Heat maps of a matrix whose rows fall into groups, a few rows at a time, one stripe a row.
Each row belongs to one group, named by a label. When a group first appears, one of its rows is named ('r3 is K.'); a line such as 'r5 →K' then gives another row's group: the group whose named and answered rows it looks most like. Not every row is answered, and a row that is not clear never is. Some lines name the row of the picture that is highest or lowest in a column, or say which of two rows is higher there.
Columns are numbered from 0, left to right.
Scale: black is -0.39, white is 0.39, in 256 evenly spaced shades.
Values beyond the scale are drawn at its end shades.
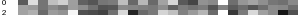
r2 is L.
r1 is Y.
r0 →L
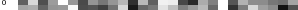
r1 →L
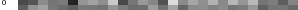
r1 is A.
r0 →A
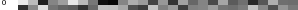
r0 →Y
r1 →A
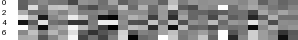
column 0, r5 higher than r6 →Yes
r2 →Y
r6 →L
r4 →A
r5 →Y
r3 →Y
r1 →L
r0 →A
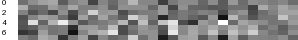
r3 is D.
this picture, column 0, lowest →6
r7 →D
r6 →A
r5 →A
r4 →L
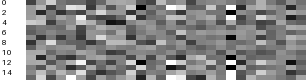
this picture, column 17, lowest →15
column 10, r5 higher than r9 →No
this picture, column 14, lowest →13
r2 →D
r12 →L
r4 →Y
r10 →Y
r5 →D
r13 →D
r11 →D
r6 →A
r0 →A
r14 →L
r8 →A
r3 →L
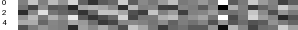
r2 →A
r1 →D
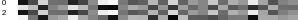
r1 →Y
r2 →A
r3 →Y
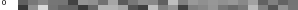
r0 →A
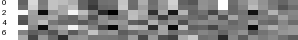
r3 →D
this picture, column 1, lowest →7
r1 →L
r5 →Y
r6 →D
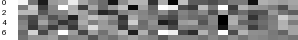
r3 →D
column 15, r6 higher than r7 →Yes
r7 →D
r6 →L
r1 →L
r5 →D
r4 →D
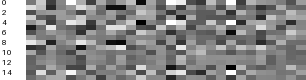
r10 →D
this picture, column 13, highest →5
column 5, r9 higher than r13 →No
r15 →D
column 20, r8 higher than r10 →Yes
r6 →D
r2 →D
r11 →A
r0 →L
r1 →Y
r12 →A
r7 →Y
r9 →A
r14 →L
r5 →A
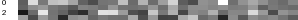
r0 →L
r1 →A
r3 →D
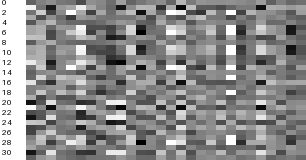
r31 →A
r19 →D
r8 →A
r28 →L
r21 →Y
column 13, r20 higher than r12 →Yes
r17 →D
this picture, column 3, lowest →19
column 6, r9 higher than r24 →No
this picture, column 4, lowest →3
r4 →A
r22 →A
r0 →A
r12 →Y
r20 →A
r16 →Y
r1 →Y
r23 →A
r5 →L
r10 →L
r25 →A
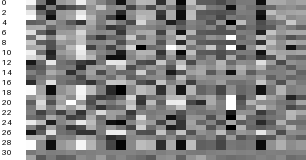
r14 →D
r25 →D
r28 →Y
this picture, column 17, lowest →20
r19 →L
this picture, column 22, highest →20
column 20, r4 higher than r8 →No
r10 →Y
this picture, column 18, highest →9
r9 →L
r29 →Y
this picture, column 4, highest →20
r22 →D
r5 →Y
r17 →Y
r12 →A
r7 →L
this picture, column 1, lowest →1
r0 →Y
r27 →Y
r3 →Y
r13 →A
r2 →Y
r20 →L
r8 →Y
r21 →L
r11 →Y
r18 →Y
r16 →A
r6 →Y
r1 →D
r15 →A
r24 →Y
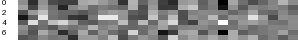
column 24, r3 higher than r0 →Yes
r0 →D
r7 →A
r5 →D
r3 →A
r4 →L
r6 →D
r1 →D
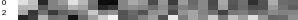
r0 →Y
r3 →A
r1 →Y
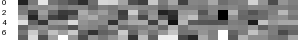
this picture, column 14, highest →7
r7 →L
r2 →D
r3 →D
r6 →L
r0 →A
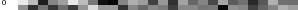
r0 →Y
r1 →D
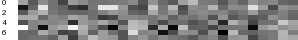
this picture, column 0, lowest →1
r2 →A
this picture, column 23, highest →1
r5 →Y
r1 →A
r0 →D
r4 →D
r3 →Y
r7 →D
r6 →D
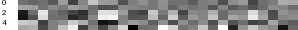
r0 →D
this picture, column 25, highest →4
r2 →A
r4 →Y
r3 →A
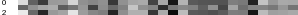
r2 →Y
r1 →D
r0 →Y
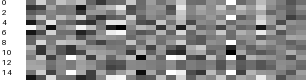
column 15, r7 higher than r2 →No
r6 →A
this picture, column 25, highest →5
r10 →D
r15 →A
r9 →D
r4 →A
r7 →D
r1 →A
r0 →L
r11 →L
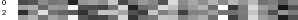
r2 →A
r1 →L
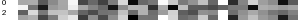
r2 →L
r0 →L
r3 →L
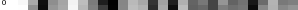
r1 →Y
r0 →Y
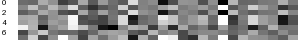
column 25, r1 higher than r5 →No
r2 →D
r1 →L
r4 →L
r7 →L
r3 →L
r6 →A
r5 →Y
